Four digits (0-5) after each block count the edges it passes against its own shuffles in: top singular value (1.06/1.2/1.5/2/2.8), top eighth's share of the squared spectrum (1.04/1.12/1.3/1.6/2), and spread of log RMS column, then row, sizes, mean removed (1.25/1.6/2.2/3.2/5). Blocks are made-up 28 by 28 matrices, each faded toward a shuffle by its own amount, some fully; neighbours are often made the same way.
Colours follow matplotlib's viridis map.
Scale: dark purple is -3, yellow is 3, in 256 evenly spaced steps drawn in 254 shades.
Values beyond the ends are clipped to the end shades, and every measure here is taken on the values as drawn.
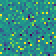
0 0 0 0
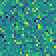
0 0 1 0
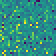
2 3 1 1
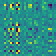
4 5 3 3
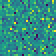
1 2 1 0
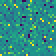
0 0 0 0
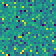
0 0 0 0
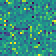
1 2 0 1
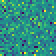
0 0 0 0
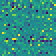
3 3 1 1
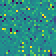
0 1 0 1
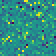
1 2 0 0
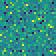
0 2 0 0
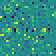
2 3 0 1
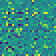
3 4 2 2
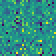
3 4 1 2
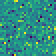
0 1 0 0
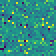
2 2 1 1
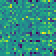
3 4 1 2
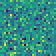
0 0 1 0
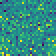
2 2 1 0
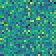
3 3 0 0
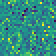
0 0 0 0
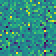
1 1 1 0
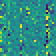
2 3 3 0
